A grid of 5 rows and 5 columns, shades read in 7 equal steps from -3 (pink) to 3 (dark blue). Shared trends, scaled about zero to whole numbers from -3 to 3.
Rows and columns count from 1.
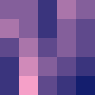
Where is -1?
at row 1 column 4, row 2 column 1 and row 3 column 2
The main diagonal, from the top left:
0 0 1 1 3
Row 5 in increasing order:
-3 1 2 2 3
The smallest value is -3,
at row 5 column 2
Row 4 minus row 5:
0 1 -1 -1 -1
